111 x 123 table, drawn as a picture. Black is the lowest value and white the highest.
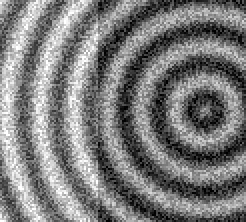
Seam: vertical, 40% of the way across, the left part higher. Average level on the scale: 50%. Rings: centred on the middle right.
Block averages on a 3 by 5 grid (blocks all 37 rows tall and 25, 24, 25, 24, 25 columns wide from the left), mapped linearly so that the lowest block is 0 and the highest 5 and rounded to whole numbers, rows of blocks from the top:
4 4 0 0 0
5 3 1 0 0
4 4 0 0 0
